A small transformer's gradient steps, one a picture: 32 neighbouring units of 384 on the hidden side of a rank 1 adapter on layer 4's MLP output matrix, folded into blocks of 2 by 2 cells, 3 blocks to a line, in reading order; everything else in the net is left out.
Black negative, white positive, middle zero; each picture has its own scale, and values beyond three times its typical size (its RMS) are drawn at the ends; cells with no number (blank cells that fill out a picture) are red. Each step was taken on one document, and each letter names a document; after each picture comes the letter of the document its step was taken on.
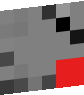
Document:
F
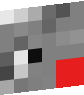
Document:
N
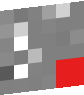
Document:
N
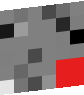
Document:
F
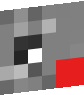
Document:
N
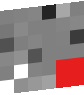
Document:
F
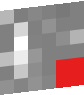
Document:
N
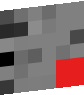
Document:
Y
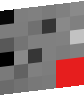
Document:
Y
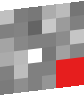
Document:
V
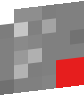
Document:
N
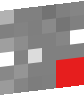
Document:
Y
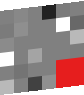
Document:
F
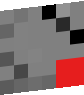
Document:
F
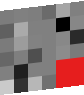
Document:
F
